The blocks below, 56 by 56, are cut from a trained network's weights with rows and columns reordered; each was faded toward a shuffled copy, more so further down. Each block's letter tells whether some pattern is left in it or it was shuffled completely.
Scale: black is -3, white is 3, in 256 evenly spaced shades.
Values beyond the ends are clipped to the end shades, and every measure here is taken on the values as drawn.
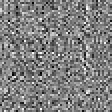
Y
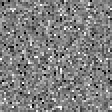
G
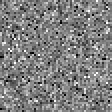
G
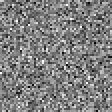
G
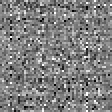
Y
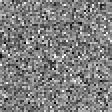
G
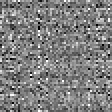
Y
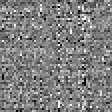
Y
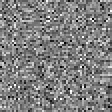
Y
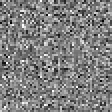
Y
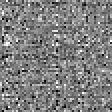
Y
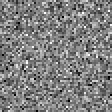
G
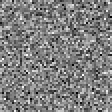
G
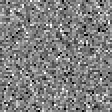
G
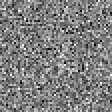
G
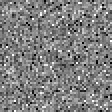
G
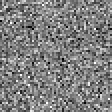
G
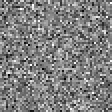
G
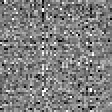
Y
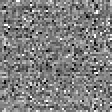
Y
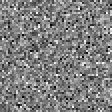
G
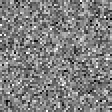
G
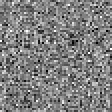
Y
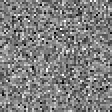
G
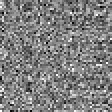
Y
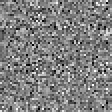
Y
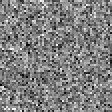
G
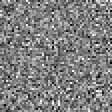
Y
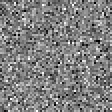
G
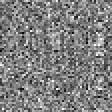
Y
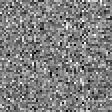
Y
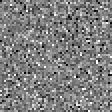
G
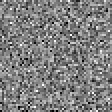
Y
